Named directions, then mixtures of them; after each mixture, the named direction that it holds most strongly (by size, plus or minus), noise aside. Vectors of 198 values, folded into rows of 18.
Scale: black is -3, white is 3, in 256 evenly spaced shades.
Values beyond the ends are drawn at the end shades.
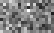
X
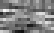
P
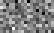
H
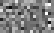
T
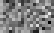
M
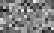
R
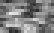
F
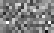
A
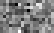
X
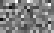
T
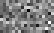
A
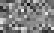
R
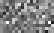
A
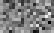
M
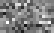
A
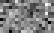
T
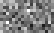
X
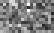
X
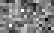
R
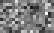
T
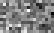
X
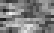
F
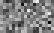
M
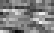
P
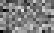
R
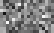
A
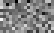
H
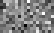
H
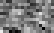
F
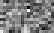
M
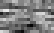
P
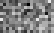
X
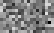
T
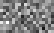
A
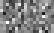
A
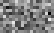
T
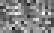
H
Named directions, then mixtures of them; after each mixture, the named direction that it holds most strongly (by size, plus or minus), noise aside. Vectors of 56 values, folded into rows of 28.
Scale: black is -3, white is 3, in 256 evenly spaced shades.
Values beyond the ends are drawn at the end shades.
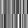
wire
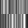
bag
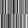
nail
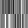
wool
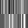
bag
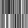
wool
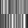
bag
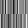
nail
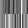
wool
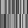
wire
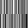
nail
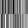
wool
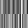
wire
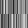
nail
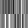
wool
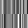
wire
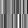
wire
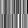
wire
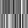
wool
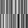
wire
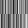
nail
